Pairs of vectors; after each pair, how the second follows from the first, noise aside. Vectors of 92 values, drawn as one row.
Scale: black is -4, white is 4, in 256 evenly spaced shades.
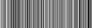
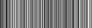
negated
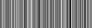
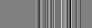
partly zeroed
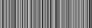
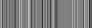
partly zeroed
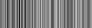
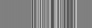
partly zeroed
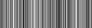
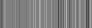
partly zeroed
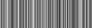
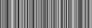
negated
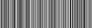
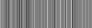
partly zeroed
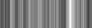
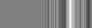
partly zeroed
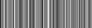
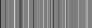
partly zeroed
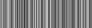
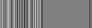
partly zeroed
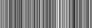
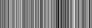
negated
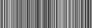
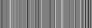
partly zeroed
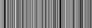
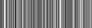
negated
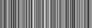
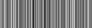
negated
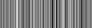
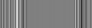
partly zeroed
